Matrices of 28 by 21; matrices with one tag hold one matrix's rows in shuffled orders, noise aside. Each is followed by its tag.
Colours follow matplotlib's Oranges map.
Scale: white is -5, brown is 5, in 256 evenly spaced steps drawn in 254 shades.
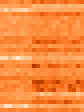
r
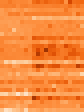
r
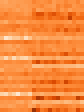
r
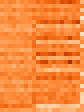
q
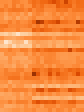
r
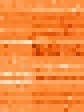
r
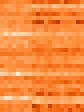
r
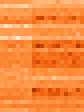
r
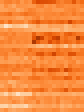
r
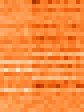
r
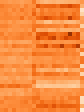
q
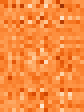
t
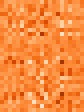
t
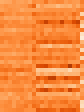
q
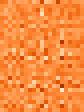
t
